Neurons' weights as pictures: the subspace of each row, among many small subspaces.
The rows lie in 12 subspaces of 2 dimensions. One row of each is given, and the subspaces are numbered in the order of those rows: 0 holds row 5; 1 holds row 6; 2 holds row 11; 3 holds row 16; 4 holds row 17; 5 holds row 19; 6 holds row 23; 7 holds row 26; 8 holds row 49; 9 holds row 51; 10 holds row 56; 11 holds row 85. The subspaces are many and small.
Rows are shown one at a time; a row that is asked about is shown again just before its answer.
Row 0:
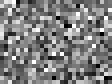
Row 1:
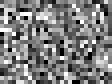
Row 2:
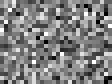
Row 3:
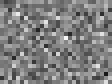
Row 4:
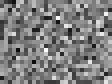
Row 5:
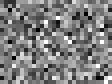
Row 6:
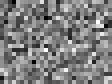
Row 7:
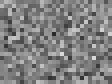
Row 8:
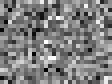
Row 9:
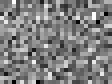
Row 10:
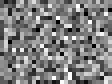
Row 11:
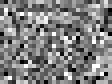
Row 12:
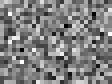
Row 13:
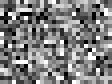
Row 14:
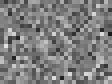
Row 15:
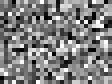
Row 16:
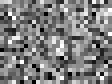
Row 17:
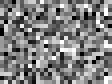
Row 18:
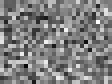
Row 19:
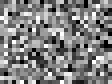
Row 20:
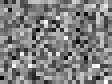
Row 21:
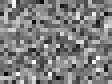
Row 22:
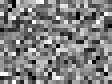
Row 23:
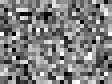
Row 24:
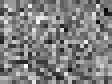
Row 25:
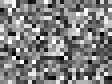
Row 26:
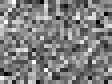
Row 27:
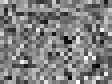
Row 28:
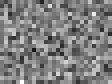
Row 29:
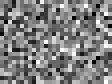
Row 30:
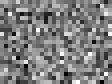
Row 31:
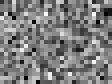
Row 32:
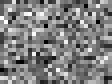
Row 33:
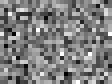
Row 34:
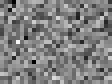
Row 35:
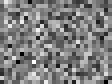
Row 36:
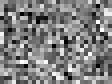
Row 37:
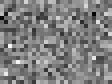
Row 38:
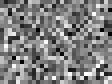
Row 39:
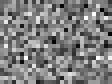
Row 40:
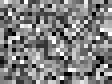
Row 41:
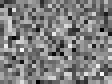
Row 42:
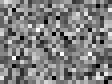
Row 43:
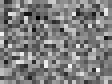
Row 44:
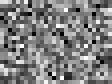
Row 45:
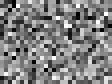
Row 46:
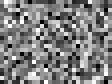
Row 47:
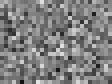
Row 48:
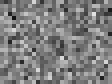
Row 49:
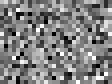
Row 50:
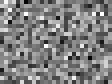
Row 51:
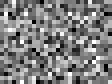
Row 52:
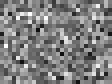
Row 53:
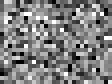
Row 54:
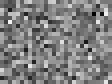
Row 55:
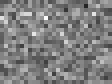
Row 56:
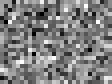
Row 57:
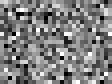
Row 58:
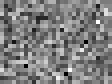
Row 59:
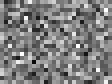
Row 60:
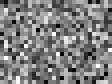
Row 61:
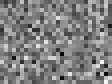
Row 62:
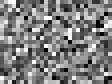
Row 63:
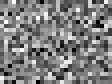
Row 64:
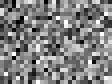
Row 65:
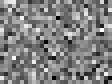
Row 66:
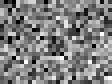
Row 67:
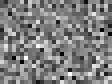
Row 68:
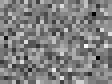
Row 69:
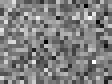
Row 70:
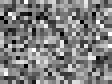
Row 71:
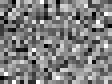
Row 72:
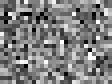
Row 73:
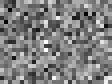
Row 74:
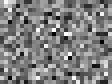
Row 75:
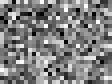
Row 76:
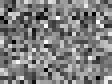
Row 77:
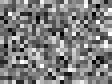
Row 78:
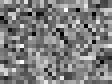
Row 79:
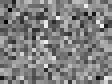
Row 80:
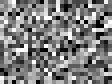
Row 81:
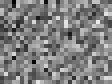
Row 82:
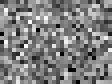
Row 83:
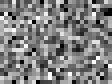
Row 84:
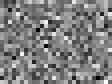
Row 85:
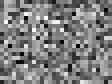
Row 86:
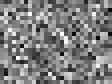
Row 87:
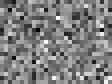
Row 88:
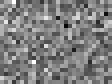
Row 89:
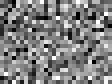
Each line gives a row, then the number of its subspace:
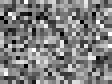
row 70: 0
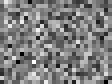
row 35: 11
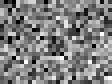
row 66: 3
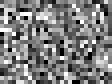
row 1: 6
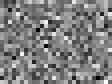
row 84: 8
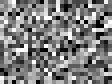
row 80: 1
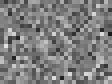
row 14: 5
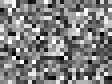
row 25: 3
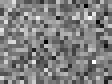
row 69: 5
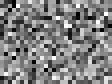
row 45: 7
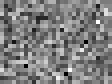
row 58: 2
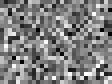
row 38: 5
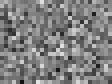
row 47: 9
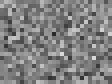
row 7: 9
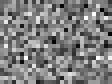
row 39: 4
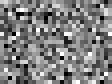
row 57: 6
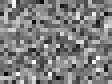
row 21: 9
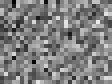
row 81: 3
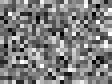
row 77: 5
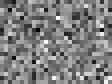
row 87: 5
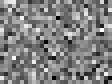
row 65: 5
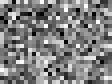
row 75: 10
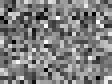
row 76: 0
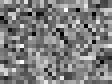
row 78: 10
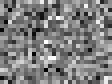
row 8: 10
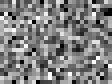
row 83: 3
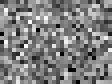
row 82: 11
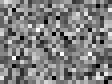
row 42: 0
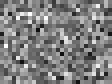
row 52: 8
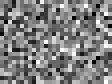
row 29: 4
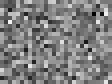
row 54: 8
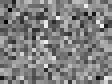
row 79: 0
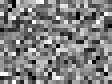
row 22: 9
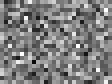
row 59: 11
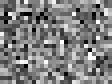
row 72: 8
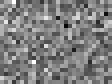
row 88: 7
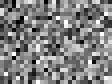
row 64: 3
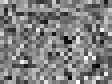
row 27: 2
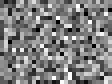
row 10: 1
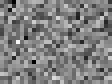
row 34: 9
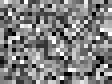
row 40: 5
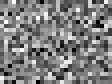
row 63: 1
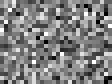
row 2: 4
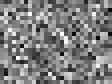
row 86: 0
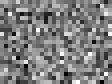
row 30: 6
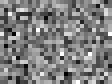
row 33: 6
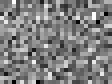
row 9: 7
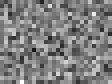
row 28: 9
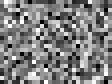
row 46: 11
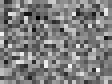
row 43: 11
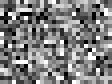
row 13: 8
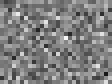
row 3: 8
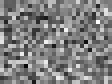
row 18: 2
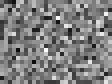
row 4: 1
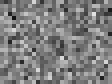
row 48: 3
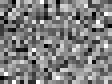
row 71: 7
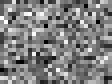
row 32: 10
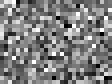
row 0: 7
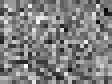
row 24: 2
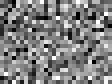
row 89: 7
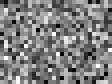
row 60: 11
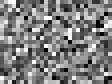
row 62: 1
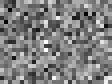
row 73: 0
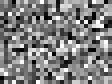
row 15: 1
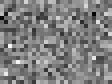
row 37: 0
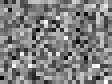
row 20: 2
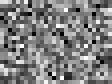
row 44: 10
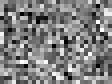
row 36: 2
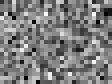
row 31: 3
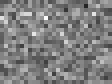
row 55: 10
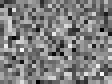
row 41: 9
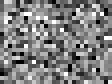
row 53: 11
